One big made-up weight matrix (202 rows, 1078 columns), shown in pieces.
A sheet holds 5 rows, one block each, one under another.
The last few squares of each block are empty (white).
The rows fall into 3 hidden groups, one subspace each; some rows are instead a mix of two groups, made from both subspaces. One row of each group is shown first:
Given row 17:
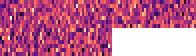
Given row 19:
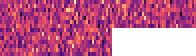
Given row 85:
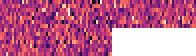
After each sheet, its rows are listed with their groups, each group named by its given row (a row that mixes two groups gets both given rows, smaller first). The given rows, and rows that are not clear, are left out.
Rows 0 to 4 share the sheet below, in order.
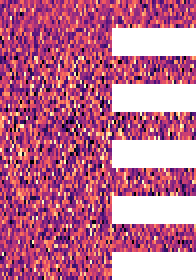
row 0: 17
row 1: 17
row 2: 17 and 19
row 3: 19
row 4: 85
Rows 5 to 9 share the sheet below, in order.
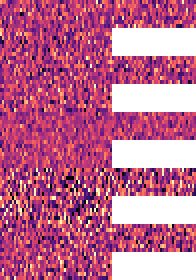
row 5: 17
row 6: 85
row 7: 17
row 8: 19
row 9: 85
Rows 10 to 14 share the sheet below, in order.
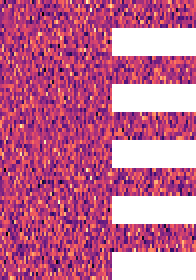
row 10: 85
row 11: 85
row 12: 17
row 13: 85
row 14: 19
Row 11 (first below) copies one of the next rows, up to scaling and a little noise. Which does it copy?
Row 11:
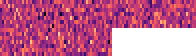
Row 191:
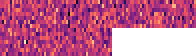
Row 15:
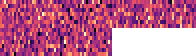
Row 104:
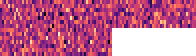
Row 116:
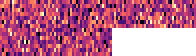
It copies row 104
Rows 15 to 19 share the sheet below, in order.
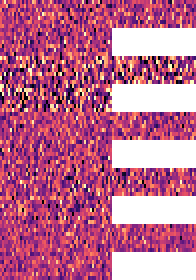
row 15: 85
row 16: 17
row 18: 19
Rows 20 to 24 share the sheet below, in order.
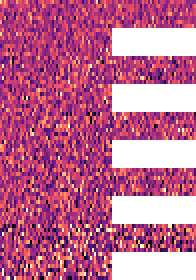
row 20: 17
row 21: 85
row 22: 85
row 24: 85
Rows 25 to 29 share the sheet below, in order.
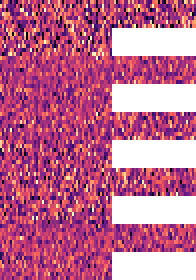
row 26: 17
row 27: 17
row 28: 19
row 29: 17
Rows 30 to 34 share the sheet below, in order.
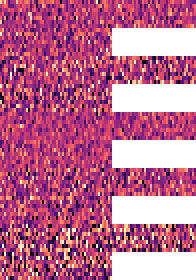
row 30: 17
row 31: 17
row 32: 17
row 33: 19
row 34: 19 and 85
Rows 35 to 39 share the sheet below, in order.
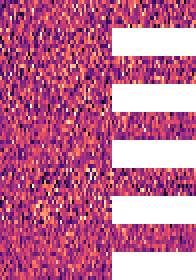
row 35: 17
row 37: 19
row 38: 85
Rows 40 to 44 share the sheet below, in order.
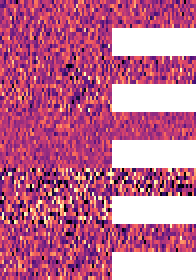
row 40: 17
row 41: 19
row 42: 85
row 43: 85
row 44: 19
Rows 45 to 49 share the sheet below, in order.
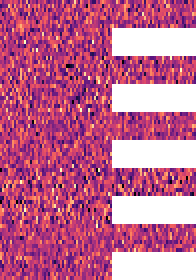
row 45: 19
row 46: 19
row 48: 17
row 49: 17
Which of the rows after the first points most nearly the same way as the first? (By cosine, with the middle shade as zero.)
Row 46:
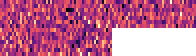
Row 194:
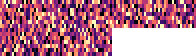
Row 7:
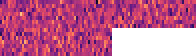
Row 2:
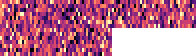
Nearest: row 2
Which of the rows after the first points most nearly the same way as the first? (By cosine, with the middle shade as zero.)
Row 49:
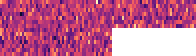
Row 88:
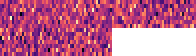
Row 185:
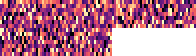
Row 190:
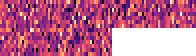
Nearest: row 185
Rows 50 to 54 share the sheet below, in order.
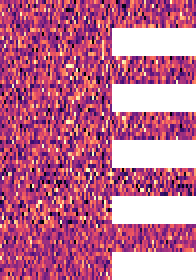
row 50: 19
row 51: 19
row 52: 19
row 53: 85
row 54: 17
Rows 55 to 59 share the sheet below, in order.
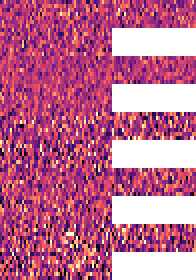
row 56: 17
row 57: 17
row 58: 17
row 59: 19
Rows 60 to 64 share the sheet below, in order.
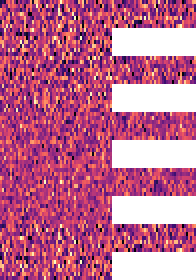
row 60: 17
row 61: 17 and 85
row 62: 19
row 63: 85
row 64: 17
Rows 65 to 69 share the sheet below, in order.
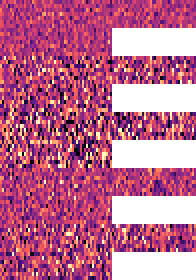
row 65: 85
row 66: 85
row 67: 17 and 19
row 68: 85
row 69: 19
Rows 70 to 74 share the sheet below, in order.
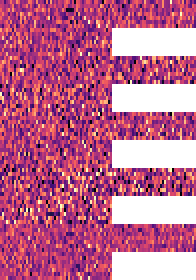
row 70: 19
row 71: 17
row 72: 85
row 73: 85
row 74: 19
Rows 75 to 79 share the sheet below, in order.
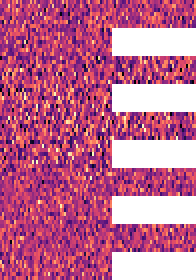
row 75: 19 and 85
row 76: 17
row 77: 19
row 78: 85
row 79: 17
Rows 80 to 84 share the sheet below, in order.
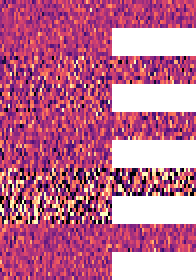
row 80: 85
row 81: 17
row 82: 17
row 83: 17
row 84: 17
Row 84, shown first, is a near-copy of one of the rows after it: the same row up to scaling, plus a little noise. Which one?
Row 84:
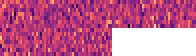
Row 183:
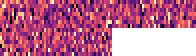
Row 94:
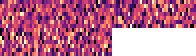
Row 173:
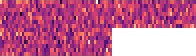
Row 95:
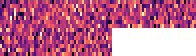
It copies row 183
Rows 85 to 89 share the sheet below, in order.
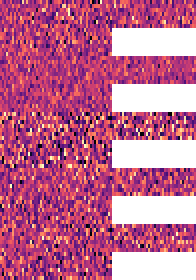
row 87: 85
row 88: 17
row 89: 85
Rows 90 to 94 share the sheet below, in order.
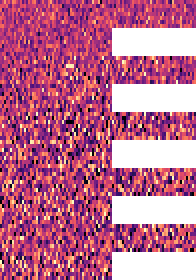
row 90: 85
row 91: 19
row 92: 19
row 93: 17
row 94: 17
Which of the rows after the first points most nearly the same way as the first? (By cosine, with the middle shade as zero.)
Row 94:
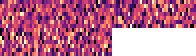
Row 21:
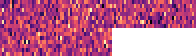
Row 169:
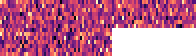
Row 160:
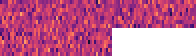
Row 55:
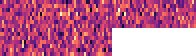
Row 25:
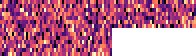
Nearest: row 160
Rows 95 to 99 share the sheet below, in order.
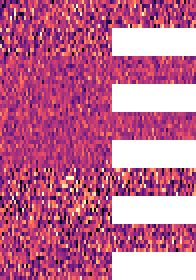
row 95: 17
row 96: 19
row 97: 17
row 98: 19
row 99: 19 and 85
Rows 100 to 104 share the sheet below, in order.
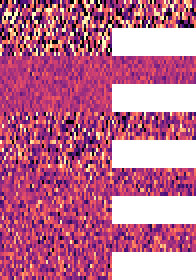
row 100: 17
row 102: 19
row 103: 85
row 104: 85
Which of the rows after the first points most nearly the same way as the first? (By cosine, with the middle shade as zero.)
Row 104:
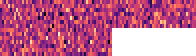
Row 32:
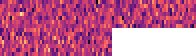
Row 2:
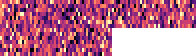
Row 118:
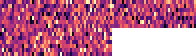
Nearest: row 118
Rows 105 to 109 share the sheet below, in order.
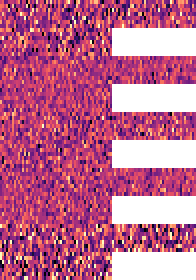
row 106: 17
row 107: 85
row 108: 85
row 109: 17
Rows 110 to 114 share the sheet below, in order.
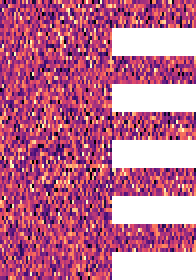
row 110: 85
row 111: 85
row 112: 19 and 85
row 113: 85
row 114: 19
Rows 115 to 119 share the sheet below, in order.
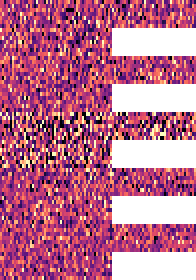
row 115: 19
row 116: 85
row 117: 17 and 85
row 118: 85
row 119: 85
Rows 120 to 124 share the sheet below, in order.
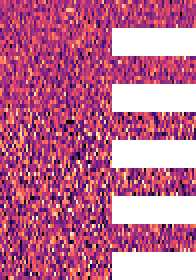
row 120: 19
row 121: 17
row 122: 19
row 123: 19
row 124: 19 and 85
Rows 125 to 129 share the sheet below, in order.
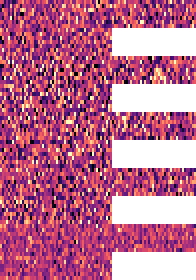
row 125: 17 and 85
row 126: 85
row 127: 19
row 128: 17 and 19
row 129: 17
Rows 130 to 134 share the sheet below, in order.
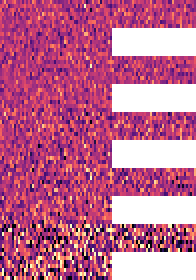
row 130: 85
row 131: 85
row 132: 85
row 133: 85
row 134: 85
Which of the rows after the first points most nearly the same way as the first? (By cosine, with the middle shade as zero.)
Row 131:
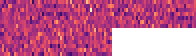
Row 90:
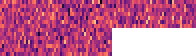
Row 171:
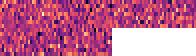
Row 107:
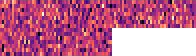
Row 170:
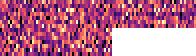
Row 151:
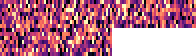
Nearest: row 151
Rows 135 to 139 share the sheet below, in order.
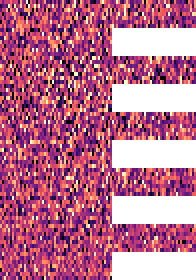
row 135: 19
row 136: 85
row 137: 19
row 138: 19
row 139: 17 and 85
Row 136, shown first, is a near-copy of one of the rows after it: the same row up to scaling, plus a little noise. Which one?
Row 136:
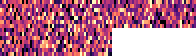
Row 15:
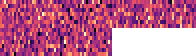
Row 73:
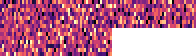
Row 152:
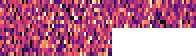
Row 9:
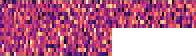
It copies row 152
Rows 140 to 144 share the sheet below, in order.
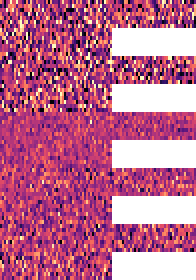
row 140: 19
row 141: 85
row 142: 85
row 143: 85
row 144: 17
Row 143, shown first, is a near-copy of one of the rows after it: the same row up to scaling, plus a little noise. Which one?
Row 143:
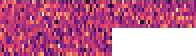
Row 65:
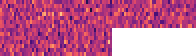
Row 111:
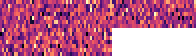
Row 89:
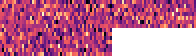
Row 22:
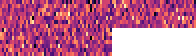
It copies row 89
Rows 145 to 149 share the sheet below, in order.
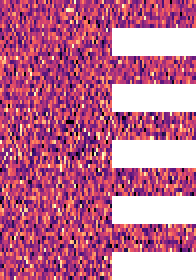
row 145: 19
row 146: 17
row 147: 19
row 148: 17
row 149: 17 and 85
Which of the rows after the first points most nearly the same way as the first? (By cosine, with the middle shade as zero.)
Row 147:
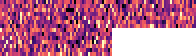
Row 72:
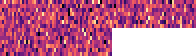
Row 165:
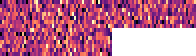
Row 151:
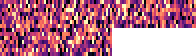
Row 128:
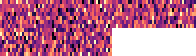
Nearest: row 128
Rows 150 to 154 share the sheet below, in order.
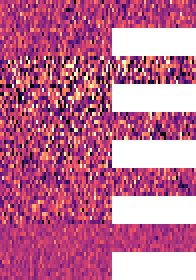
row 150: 19
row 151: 19
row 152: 85
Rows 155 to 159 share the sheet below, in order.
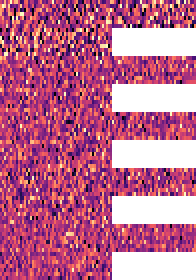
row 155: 17
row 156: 17
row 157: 19
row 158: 19
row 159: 19
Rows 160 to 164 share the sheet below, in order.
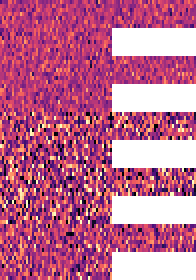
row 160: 17
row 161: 85
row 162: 85
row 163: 19
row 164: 19
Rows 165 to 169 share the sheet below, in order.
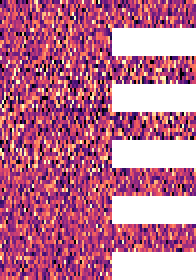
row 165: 17 and 85
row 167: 17
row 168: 85
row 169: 17
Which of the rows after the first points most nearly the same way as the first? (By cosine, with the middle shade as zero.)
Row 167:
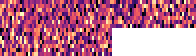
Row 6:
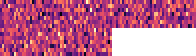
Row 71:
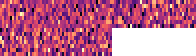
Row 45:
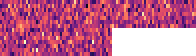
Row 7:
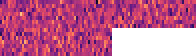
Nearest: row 71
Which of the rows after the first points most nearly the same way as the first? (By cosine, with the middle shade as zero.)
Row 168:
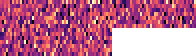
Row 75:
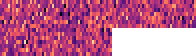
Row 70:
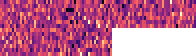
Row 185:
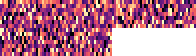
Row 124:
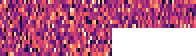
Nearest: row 75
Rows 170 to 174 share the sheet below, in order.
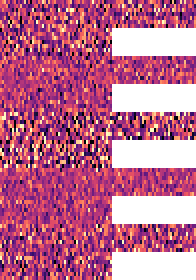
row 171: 85
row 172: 17
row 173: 17
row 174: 17
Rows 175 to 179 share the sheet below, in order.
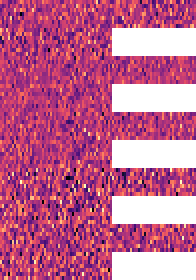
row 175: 17
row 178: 19
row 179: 17
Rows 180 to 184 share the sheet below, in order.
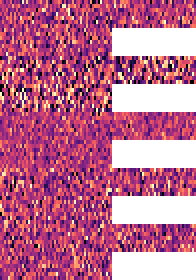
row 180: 85
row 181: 17
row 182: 17 and 85
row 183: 17
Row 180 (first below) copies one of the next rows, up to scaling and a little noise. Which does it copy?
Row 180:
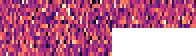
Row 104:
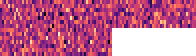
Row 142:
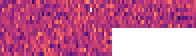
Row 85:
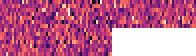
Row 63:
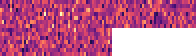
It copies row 85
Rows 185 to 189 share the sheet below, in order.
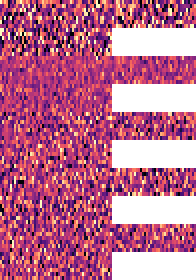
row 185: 17
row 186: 17
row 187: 85
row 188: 17
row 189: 17
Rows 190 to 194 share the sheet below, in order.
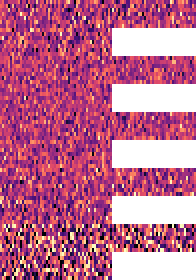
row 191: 85
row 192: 19
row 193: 17
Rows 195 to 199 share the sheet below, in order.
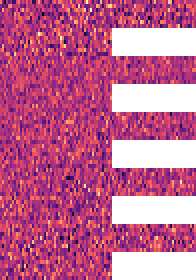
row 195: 85
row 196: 19
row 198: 19
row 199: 85
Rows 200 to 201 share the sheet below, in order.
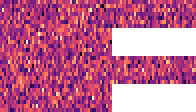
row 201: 19
